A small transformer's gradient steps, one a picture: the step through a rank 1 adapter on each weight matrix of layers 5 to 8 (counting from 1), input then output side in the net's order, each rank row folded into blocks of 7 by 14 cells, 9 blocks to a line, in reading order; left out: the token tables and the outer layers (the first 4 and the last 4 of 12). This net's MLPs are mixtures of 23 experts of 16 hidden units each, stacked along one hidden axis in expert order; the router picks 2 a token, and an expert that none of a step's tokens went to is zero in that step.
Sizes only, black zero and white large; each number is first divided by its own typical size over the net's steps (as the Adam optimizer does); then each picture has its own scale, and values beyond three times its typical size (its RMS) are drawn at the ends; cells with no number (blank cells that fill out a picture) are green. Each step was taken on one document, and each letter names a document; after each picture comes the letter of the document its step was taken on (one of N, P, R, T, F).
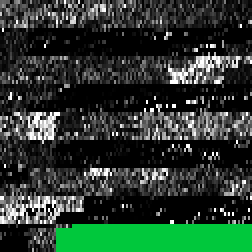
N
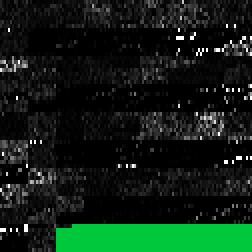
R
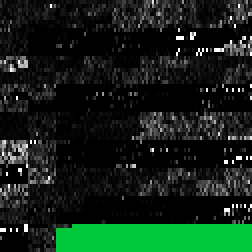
R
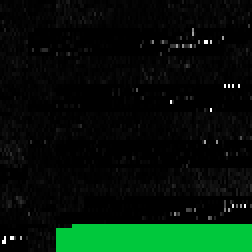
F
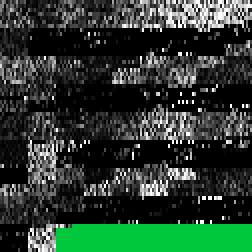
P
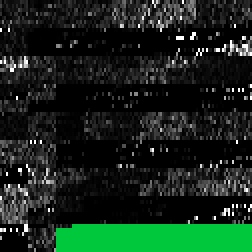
R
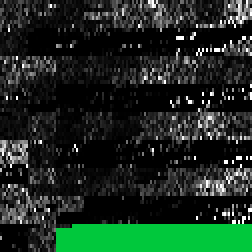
R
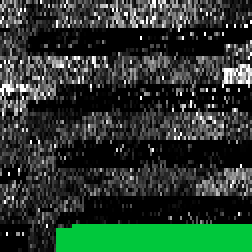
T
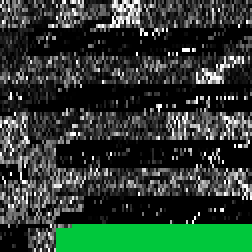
N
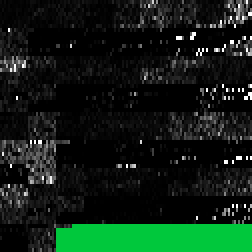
R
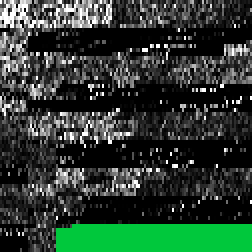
T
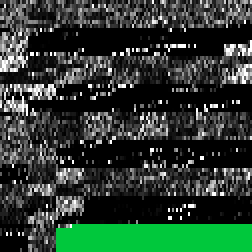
T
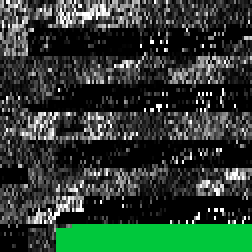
N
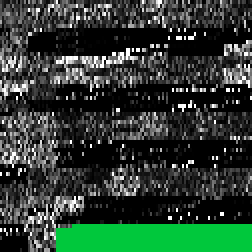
T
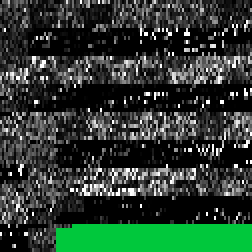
N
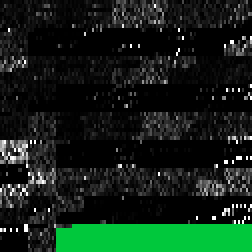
R
